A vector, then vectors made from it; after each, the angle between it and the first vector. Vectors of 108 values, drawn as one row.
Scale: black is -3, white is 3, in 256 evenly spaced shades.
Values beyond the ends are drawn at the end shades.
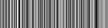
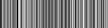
partly opposed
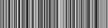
nearly parallel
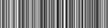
partly aligned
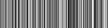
partly aligned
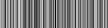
partly opposed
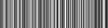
partly aligned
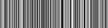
orthogonal
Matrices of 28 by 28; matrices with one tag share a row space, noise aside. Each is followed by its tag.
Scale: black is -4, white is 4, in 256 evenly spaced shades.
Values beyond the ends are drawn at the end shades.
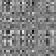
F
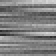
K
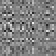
F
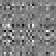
F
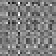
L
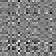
L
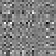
F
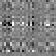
F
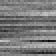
K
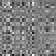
F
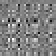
L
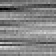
K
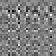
L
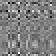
L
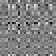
L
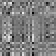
F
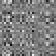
F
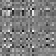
F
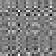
L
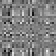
F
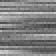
K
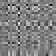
L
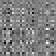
F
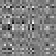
F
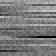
K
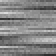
K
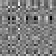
L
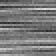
K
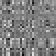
F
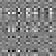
L
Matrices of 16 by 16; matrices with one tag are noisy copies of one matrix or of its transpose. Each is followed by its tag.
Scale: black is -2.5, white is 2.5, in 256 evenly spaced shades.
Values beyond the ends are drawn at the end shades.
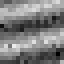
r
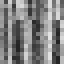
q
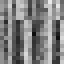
q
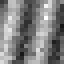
r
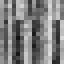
q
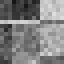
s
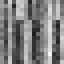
q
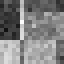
s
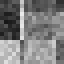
s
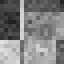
s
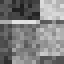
s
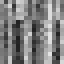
q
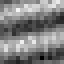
r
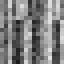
q
